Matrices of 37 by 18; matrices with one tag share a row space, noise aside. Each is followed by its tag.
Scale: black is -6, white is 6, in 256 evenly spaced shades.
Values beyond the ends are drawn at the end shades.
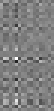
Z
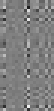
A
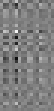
Z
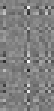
A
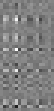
Z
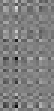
Z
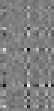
A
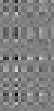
Z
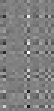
A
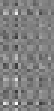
Z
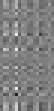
Z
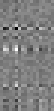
Z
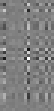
A
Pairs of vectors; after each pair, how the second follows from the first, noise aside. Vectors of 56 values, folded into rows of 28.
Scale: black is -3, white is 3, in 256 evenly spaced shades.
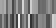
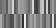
shuffled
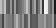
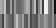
copied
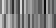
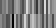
wrapped around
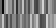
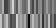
wrapped around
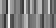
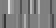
partly zeroed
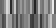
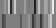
partly zeroed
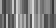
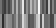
reversed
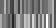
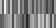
wrapped around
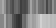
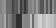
copied
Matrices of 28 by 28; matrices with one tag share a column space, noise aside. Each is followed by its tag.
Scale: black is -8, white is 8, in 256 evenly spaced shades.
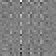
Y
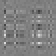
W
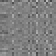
Y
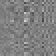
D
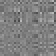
D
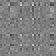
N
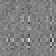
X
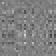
W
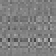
X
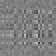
W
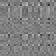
N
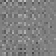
Y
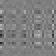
W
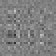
W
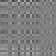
Y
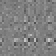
X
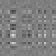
W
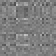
N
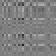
N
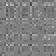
N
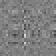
W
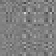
D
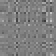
D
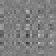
W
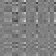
D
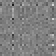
N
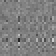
X
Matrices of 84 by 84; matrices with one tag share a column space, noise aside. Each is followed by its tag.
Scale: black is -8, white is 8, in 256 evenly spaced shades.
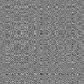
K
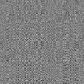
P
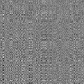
P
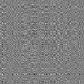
K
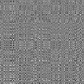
P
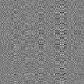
K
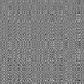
P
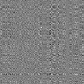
K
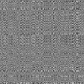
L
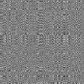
L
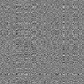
K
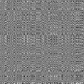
L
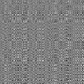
P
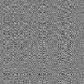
K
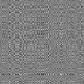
K
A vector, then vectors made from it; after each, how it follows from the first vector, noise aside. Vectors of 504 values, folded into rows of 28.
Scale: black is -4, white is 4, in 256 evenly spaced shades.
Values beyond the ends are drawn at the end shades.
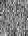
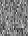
wrapped around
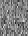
wrapped around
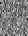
sign-scrambled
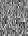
wrapped around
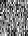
scaled up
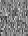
wrapped around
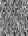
sign-scrambled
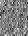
sign-scrambled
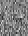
wrapped around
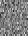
sign-scrambled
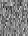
wrapped around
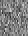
wrapped around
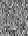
wrapped around
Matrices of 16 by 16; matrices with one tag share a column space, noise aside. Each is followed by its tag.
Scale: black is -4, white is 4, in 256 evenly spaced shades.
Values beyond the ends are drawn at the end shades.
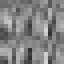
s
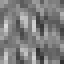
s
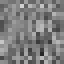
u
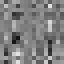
u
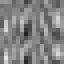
s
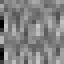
s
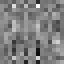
u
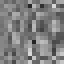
u
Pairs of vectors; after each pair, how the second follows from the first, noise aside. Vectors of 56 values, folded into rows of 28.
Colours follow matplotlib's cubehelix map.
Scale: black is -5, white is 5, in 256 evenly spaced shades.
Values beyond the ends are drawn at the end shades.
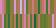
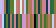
scaled up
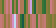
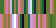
scaled up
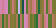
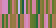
copied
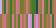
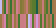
copied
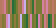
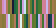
scaled up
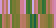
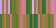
copied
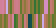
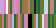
scaled up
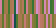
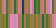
shuffled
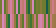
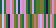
scaled up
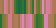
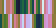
scaled up
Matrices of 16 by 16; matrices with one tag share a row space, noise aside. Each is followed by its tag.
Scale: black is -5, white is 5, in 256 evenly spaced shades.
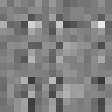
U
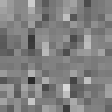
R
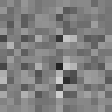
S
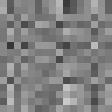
S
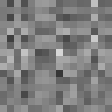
S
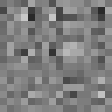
U
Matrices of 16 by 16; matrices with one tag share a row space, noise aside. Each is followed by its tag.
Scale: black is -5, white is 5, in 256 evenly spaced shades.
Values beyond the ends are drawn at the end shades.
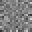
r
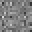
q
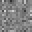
q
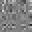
q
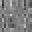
q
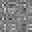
q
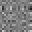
q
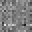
q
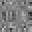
q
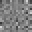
r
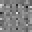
r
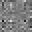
q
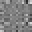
r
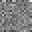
q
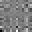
r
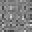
q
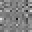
r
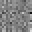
q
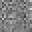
q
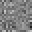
q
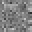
q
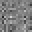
q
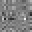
q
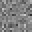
q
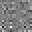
q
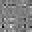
q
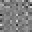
r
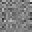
q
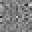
r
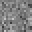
q
